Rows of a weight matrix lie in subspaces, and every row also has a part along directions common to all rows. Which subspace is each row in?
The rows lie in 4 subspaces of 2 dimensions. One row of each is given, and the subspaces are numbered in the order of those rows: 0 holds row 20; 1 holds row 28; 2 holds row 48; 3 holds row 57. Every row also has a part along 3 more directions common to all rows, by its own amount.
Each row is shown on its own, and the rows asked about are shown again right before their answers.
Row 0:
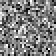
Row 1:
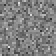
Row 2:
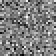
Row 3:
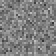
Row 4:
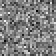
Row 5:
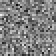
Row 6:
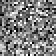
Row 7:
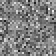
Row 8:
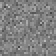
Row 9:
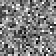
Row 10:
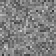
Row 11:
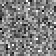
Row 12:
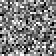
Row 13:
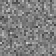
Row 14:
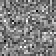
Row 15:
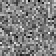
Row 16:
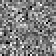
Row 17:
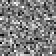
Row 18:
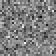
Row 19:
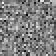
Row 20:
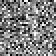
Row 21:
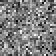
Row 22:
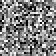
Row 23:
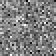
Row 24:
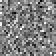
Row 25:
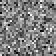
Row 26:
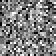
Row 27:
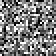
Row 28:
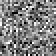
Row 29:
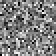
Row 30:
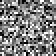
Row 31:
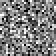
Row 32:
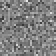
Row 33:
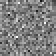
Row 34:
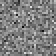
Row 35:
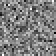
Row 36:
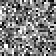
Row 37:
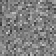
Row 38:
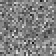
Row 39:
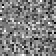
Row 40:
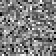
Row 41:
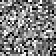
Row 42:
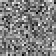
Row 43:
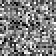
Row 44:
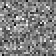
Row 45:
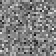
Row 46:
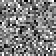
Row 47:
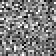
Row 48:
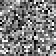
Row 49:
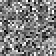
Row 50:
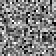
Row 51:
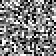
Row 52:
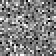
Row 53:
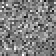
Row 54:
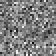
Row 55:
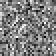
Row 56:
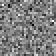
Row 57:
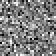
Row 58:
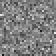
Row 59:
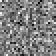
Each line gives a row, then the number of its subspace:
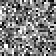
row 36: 0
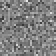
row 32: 2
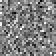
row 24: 1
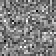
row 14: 3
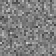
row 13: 3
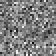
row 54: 1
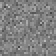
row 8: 2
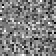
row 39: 0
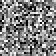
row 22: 2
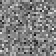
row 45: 2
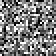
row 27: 2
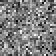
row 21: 0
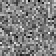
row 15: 3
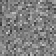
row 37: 1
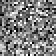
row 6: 1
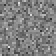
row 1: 1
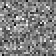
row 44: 2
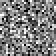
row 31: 0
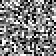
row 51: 2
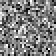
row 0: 0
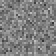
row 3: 2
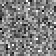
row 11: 0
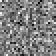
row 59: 1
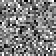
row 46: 0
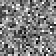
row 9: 0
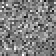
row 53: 0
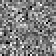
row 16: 1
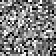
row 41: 2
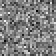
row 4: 3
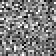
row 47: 0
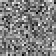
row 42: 0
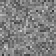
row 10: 0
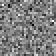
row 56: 2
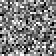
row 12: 2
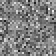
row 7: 3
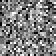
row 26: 1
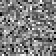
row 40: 2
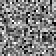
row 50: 3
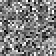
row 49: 3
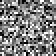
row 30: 3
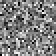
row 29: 1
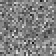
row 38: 1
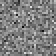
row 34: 2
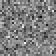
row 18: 2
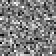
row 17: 3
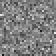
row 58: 1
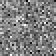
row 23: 0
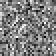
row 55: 0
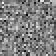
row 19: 3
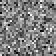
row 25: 1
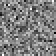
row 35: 0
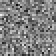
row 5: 0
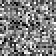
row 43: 3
